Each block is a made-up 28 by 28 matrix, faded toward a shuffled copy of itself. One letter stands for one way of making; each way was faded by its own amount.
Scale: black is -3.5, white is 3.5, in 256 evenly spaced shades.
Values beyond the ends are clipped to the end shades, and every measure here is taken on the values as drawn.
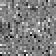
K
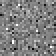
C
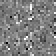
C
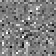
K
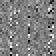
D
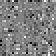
K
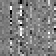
D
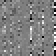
D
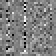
D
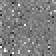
C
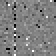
C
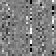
D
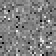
C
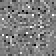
K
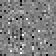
C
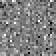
K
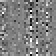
D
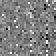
C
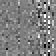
D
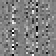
D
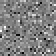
K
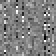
D
